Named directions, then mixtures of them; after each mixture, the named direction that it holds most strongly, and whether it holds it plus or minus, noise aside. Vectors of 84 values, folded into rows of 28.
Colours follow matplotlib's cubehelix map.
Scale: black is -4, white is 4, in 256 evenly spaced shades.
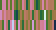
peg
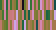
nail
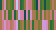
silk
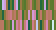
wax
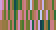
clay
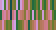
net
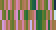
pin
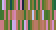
nail, plus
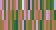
nail, minus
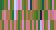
clay, minus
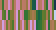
pin, plus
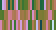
wax, plus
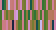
wax, minus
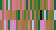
peg, plus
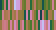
clay, minus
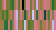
nail, plus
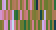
peg, plus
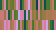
silk, plus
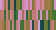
clay, plus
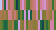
silk, minus
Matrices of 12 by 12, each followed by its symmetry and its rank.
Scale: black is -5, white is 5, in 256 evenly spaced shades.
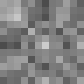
symmetric, rank two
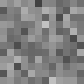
neither, full rank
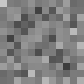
symmetric, full rank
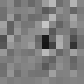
neither, rank two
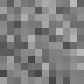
antisymmetric, full rank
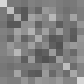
symmetric, full rank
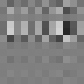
neither, rank one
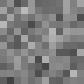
neither, full rank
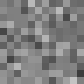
antisymmetric, full rank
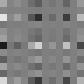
neither, rank one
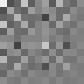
symmetric, rank two
